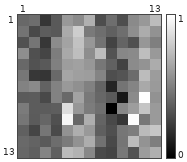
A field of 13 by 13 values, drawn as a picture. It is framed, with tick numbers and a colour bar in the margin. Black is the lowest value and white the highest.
Upright stripes repeat 2 times across the table. Values change most from cell to cell in the bottom right. On average the colour sits 50% of the way up the scale.
